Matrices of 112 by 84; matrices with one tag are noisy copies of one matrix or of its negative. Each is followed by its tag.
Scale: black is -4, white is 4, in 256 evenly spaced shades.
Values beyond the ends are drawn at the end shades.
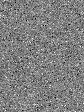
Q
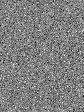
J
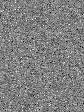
Q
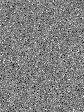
J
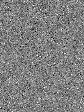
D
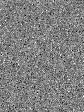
J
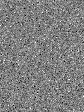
J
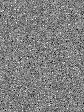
Q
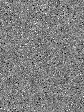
D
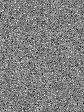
Q
